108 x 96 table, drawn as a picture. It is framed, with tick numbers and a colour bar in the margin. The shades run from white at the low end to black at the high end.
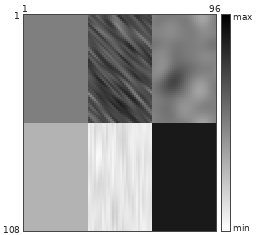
The table splits into 2 rows of 3 panels. Panel 1,1: middling, flat. Panel 1,2: high, slanting down to the right. Panel 1,3: middling, smooth. Panel 2,1: low, flat. Panel 2,2: very low, streaked downward, faint in contrast. Panel 2,3: very high, flat.
